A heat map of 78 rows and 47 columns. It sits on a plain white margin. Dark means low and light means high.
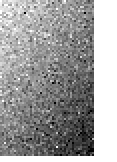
The field climbs toward the top left. The bottom right is the ninth with the lowest average. No row or column stands out. Fine speckle covers the field. No regular stripes run through it. The top left is the ninth with the highest average.
